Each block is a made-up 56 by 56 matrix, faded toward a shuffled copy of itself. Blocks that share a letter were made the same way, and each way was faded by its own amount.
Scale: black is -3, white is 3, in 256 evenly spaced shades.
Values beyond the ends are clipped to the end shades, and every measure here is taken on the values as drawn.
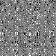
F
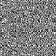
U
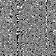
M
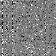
M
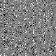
F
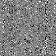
F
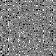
M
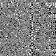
M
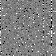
M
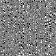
F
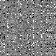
F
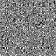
U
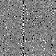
M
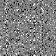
M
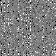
F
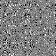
M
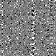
M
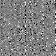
M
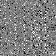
M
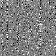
M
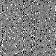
M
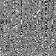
M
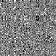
U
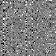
M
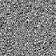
U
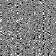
M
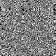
U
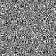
U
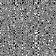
M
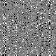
M
